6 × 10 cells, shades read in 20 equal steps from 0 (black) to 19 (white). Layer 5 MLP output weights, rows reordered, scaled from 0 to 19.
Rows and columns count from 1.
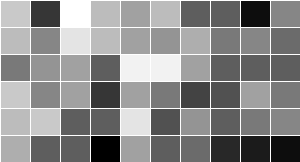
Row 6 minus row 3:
4 -4 -5 -7 -6 -11 -4 -4 -5 -6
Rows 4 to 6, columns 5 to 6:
12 9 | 17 6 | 12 7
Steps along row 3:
up up down up same down down same same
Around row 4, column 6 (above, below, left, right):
18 6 12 5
